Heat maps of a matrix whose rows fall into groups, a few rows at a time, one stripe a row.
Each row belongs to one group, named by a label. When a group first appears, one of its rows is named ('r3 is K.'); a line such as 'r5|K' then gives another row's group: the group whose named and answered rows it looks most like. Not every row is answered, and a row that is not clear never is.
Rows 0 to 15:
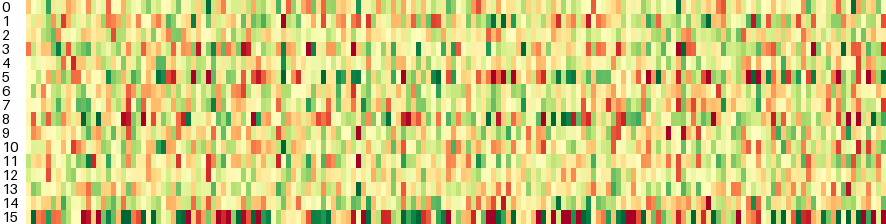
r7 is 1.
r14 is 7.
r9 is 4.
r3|1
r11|4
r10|7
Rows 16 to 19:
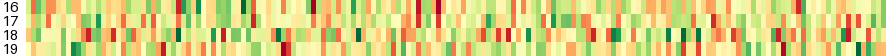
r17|1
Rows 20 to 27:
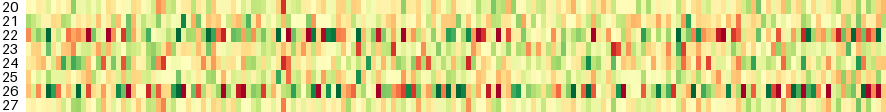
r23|4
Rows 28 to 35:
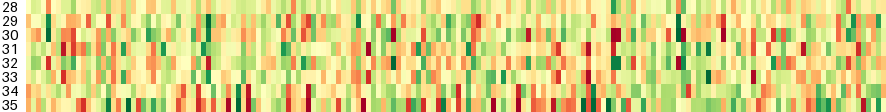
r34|1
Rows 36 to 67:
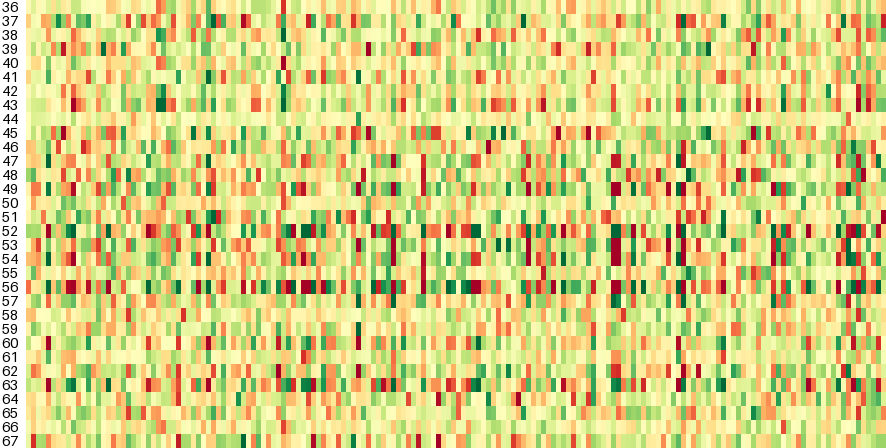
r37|1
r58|1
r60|4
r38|7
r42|7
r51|1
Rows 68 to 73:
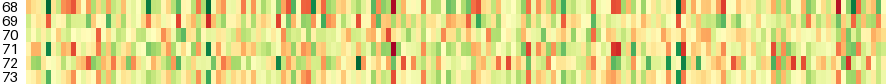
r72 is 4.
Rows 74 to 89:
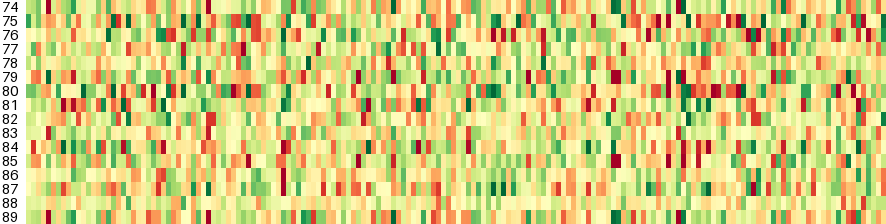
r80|1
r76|7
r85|4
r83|4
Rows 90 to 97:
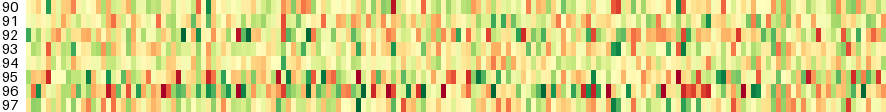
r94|7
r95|4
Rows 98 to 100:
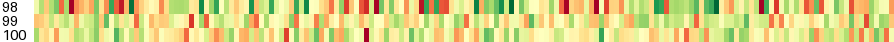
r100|4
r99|1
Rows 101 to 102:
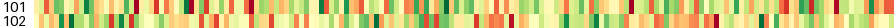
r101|1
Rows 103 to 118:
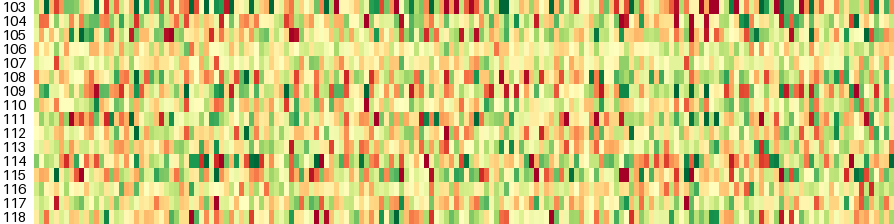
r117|4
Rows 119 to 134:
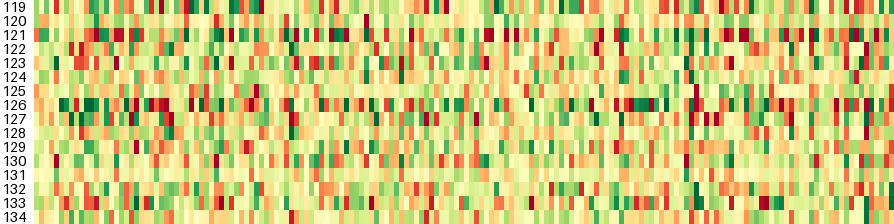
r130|4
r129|1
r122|7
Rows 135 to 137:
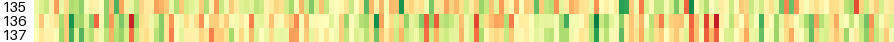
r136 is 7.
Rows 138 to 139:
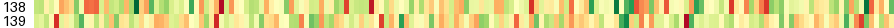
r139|4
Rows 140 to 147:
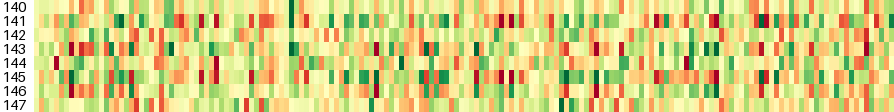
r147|1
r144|4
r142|1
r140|7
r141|7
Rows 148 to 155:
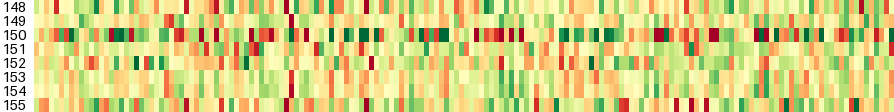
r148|4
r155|4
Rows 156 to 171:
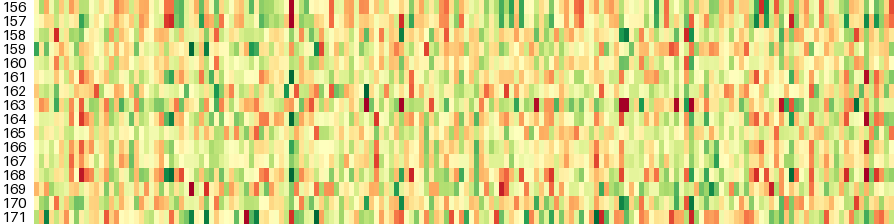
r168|7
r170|4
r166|7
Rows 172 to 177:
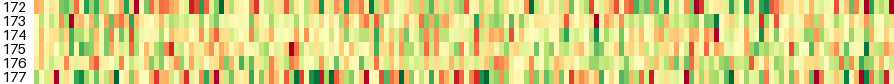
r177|4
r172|1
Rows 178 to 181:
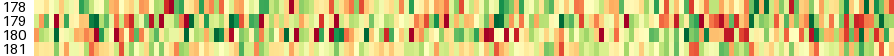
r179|1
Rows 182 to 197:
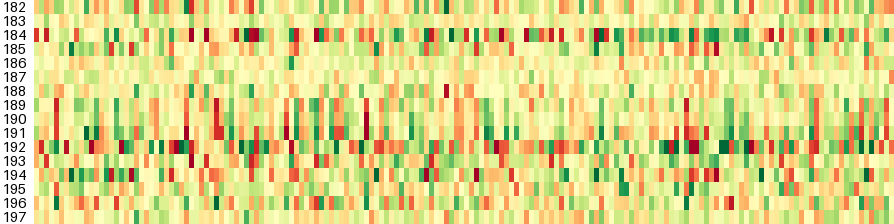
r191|4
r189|4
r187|1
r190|4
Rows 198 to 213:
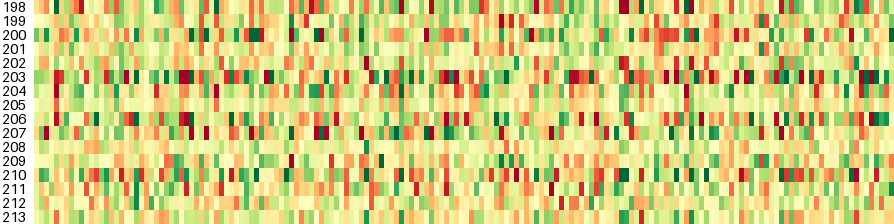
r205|4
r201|7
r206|1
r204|4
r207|1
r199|7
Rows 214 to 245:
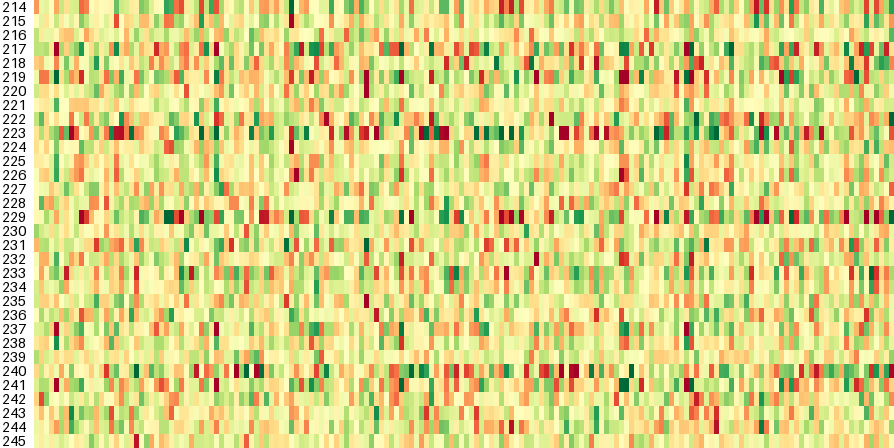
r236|7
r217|4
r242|1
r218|1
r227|1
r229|7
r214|7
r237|4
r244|7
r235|4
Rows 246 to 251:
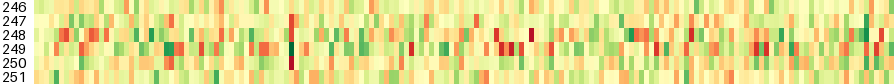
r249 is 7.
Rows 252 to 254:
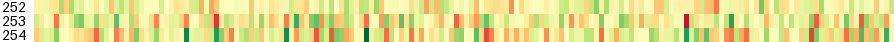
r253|4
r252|7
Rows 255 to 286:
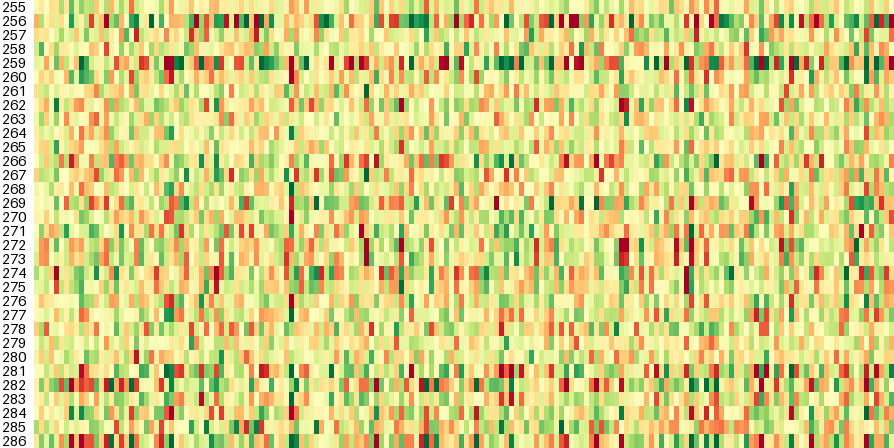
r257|1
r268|7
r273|4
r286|7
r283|7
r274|4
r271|1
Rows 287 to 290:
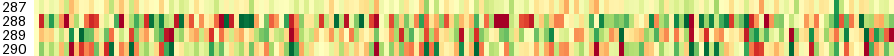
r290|7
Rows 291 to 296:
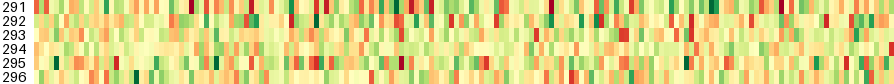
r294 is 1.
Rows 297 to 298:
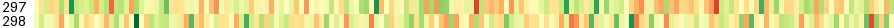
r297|7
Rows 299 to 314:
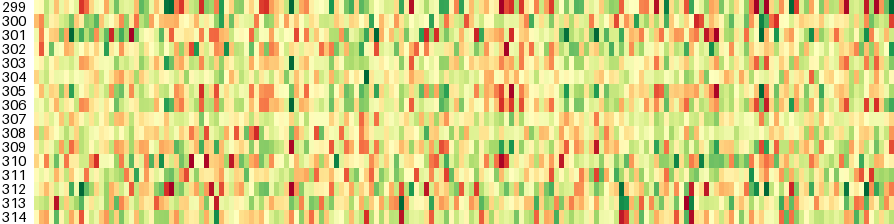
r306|7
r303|7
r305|7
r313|4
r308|1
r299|7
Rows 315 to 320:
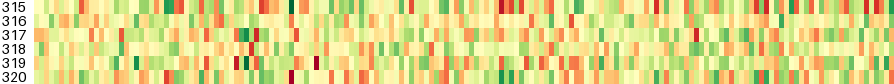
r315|7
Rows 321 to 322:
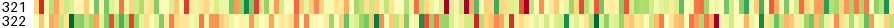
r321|1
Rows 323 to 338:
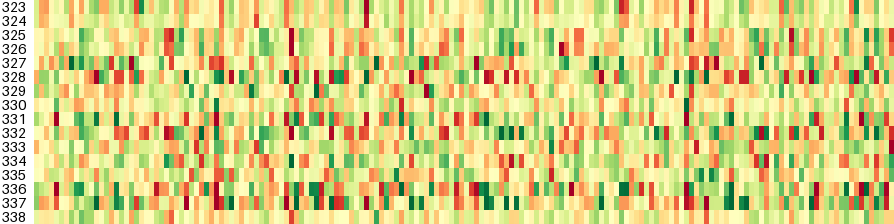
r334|7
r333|1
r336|4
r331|4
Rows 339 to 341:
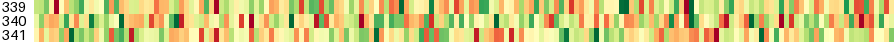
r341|7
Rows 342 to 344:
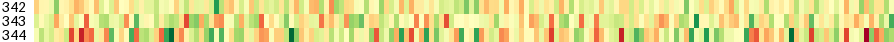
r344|7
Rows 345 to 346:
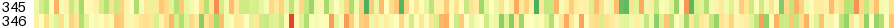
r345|4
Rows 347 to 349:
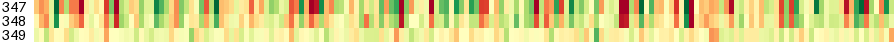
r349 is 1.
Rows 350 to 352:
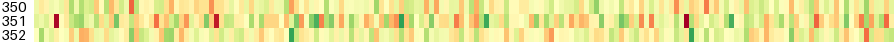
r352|7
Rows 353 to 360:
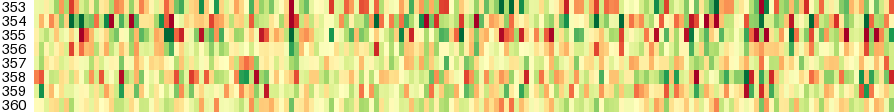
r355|7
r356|7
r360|7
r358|1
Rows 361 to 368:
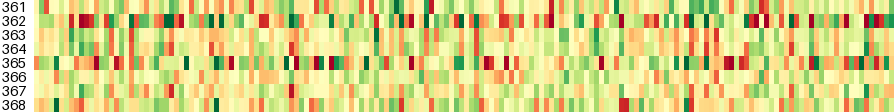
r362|7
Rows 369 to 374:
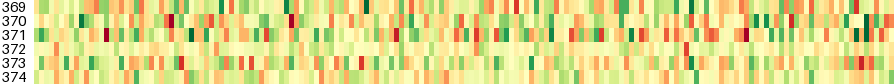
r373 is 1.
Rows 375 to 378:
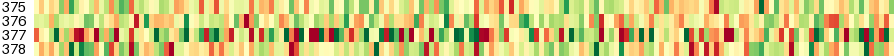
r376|1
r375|7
